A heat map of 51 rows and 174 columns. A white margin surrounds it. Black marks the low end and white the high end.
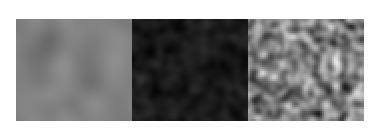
It is made of 1 by 3 panels. Panel 1,1: middling, smooth, faint in contrast. Panel 1,2: very low, blotchy, faint in contrast. Panel 1,3: middling, blotchy, strong in contrast.
